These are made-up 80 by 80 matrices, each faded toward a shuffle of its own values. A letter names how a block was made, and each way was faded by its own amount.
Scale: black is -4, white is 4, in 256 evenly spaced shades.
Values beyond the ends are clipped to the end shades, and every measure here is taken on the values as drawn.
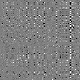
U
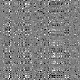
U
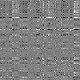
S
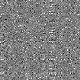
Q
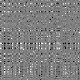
S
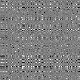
S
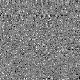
Q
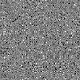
Q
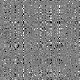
U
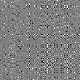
U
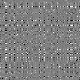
S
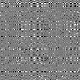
S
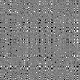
U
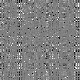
U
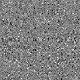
Q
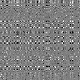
S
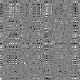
U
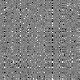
U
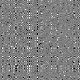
U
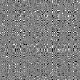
U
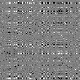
S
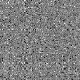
Q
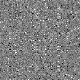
Q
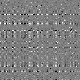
S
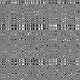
S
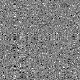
Q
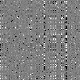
U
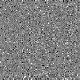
Q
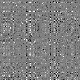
U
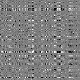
S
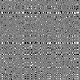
S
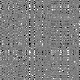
U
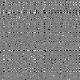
S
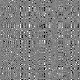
U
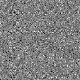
Q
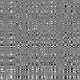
S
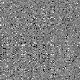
Q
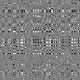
S
